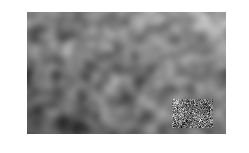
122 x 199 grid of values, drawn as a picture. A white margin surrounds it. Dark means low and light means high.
Slope: up to the top right. Mirror symmetry: none. Odd rows or columns: none. Odd patch: rougher, in the bottom right. Roughest part: bottom right. Ninth with the highest average: top right.
